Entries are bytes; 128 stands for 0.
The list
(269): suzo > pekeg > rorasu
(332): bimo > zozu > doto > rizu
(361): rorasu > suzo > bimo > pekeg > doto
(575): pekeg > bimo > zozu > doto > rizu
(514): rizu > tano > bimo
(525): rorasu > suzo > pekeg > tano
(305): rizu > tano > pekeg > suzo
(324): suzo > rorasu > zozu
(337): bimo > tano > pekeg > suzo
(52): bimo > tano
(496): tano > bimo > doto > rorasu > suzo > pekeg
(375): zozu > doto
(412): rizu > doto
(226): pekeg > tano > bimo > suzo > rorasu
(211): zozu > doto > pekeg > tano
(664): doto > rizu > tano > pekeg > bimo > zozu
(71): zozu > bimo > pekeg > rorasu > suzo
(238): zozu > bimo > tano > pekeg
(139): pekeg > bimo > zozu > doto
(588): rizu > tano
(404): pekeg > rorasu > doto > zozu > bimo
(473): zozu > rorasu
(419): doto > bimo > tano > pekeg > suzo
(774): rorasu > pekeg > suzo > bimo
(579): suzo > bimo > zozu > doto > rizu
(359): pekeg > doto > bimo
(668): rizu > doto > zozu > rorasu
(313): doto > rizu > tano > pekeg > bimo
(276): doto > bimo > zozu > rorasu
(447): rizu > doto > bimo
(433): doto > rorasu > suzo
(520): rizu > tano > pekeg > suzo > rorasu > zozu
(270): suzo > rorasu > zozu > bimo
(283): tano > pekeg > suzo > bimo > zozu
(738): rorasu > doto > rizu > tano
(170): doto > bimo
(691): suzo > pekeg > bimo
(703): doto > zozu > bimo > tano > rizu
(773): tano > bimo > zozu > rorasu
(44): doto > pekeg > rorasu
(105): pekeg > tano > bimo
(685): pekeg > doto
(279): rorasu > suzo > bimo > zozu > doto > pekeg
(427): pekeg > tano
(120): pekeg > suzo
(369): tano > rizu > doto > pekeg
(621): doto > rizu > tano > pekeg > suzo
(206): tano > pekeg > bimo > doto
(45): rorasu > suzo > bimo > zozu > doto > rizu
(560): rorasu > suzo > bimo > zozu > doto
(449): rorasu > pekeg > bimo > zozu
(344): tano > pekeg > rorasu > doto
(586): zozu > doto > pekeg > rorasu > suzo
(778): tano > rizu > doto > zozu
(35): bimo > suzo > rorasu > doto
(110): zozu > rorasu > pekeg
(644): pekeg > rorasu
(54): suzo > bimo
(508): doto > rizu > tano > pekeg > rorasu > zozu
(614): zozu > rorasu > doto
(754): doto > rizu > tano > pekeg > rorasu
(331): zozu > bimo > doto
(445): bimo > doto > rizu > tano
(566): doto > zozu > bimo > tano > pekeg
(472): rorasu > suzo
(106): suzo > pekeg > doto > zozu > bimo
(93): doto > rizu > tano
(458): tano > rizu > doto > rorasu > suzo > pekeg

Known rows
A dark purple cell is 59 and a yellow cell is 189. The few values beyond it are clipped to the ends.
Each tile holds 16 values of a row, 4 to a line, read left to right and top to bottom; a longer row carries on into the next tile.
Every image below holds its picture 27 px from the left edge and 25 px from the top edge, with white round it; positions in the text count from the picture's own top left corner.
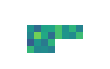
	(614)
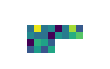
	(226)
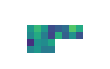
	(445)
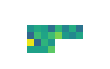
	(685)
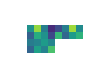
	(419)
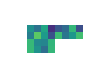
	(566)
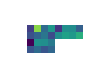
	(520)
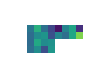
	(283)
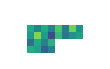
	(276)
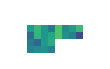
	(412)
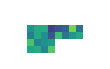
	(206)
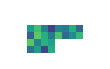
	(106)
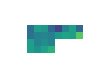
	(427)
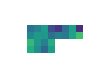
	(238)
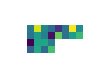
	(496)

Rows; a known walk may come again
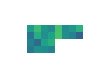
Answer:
(412)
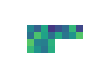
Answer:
(566)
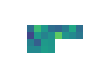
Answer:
(369)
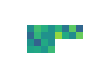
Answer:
(44)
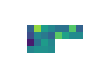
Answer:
(754)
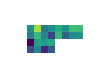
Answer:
(45)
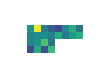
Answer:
(691)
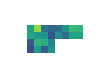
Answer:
(54)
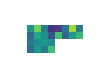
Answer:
(419)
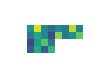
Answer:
(361)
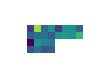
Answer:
(520)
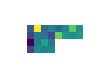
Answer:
(458)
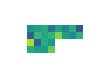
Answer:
(685)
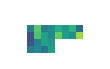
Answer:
(586)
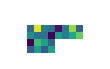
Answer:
(226)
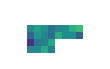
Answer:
(93)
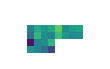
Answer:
(668)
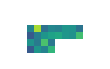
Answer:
(120)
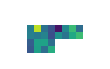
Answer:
(337)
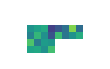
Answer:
(206)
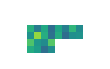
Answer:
(331)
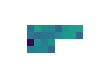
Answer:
(588)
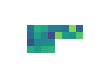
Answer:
(344)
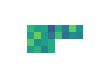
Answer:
(170)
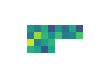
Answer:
(139)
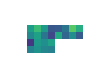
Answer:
(445)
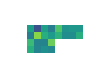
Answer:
(375)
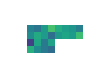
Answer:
(473)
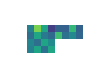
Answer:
(313)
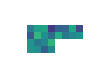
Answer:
(664)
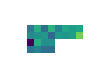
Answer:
(324)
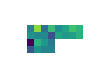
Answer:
(472)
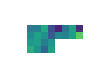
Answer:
(238)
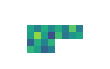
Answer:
(276)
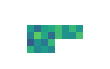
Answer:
(614)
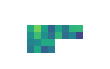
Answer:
(447)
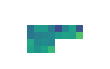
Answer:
(427)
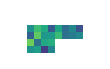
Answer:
(575)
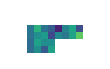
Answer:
(283)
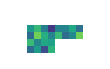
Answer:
(106)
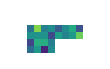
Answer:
(71)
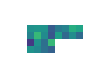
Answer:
(703)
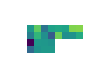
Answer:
(433)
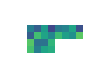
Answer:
(211)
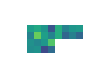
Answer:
(332)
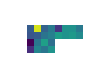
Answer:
(305)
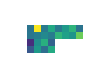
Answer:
(269)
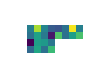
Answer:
(496)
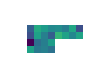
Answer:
(508)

